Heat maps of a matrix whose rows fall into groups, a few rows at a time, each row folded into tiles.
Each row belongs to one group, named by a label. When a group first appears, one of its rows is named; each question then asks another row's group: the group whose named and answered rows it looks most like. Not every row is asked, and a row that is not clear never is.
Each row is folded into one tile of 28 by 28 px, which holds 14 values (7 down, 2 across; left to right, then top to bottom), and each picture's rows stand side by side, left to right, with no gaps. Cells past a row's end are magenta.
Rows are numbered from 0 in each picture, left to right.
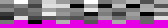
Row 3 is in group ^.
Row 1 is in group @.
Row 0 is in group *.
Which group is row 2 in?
^
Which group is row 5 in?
*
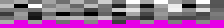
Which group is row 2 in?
*
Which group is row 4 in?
@
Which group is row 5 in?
@
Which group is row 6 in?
^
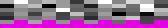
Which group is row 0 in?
@
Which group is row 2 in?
^
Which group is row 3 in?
@
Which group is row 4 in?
*
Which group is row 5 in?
^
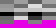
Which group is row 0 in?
*
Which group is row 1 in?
*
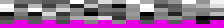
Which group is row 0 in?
^
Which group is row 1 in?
^
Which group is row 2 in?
*
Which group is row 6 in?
@
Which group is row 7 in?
@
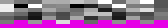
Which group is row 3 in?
@
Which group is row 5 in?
^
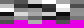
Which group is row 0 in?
^
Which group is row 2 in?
^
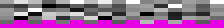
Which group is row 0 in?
@
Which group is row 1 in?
^
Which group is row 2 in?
@
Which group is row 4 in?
@
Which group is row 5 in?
*
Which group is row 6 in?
*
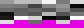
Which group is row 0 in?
*
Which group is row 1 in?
@
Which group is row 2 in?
*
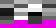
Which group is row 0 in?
*
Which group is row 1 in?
^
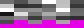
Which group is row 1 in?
@
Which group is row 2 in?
^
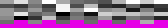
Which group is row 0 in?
@
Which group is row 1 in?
*
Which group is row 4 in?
@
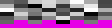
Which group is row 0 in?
^
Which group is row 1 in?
@
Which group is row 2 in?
@
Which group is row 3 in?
^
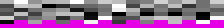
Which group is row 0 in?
@
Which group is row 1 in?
*
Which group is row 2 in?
@
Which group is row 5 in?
*
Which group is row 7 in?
*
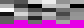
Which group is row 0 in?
^
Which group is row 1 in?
@
